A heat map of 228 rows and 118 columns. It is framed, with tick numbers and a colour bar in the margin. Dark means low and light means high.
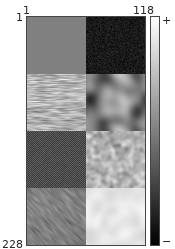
The table splits into 4 rows of 2 panels. Panel 1,1: middling, flat. Panel 1,2: very low, fine-grained, faint in contrast. Panel 2,1: high, streaked across. Panel 2,2: middling, smooth, strong in contrast. Panel 3,1: low, checkered. Panel 3,2: high, blotchy. Panel 4,1: middling, slanting down to the right, faint in contrast. Panel 4,2: very high, smooth, faint in contrast.
